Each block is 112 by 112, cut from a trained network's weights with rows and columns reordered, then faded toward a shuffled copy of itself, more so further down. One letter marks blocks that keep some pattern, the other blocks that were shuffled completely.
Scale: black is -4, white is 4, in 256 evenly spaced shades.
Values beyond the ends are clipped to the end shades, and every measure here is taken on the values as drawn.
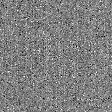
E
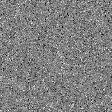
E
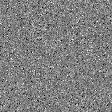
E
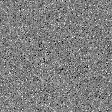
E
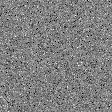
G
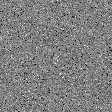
G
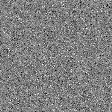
E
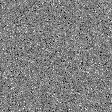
G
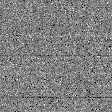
E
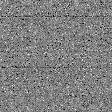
E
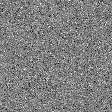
G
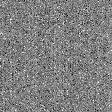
E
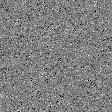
G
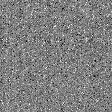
E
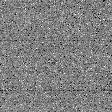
E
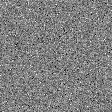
G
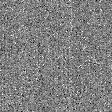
E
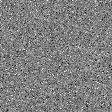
G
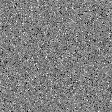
E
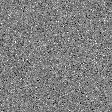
G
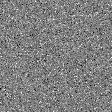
G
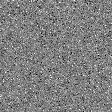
G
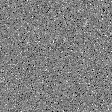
G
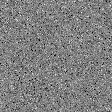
G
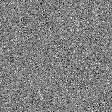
E
